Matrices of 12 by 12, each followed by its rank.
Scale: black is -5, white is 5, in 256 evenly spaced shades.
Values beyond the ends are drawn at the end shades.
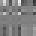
one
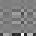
one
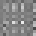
two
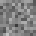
full rank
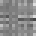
two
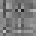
two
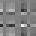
one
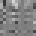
two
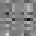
two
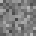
full rank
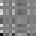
one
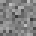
full rank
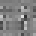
two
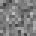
full rank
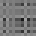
one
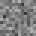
full rank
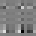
one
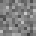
full rank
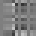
one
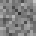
full rank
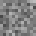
full rank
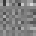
two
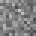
full rank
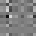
one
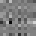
two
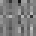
two
